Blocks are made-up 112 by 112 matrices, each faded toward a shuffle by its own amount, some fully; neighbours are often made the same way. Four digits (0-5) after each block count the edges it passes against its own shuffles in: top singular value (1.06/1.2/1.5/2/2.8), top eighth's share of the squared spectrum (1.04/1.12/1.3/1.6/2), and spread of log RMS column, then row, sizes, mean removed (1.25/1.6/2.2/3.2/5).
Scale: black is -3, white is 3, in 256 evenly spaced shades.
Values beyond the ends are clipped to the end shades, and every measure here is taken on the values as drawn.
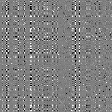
5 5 4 4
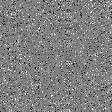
3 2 1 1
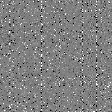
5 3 2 1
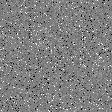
2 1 0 0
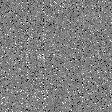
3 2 1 0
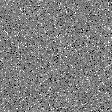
3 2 1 0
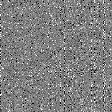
4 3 3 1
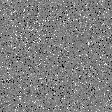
0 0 0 0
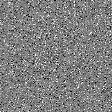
3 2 1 0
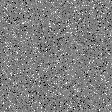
0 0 0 0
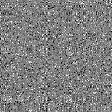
4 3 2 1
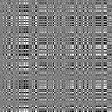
5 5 5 5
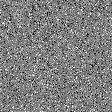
2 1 0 0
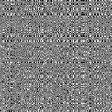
5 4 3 4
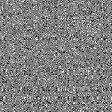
4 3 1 2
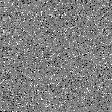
3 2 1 1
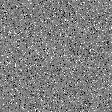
0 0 0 0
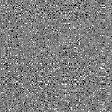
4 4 2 3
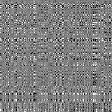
5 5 4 4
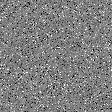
0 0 0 0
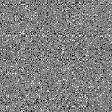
4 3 2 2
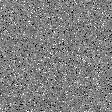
1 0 0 0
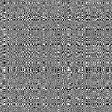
5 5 4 4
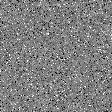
2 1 0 0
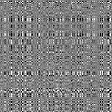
5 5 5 4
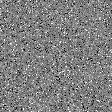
2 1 0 0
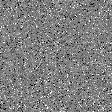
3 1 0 1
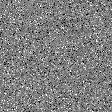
1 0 0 0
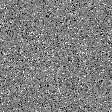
1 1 0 0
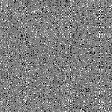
4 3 2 1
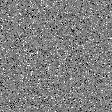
2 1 0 0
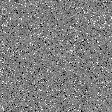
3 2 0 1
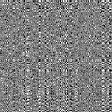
5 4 4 3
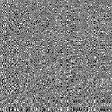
5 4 3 3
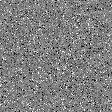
0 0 0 0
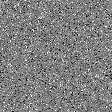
0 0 0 0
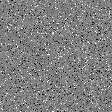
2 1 0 0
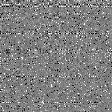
4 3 1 3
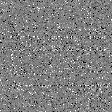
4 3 1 2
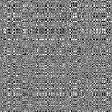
5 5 4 4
